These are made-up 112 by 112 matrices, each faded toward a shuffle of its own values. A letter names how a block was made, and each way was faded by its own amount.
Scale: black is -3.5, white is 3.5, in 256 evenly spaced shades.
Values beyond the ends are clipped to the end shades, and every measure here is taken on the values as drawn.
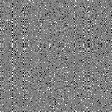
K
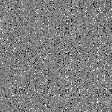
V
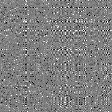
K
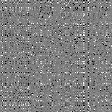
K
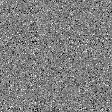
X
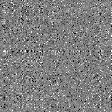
V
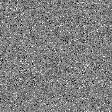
X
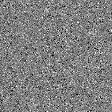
X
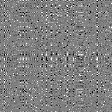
K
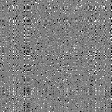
K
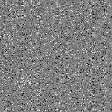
V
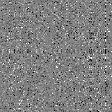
V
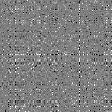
K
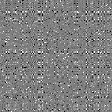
K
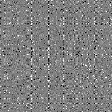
K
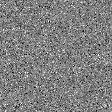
X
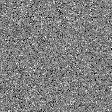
X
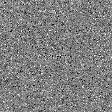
X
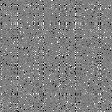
K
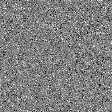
X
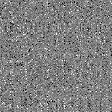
V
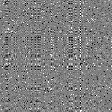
K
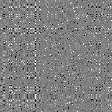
K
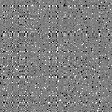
K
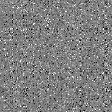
V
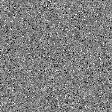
X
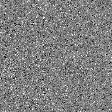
X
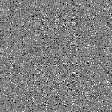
V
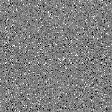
V
